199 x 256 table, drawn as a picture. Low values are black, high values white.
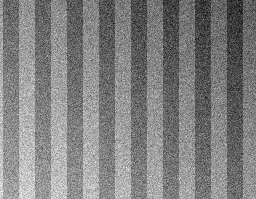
Ninth with the highest average: bottom left. Slope: up to the bottom left. Histogram: bell-shaped. Average level on the scale: 50%. Stripes: upright, repeating 8 times. Ninth with the lowest average: top right.
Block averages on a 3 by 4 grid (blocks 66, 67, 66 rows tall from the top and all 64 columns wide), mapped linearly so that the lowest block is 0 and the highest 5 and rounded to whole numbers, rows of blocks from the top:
3210 | 4321 | 5432
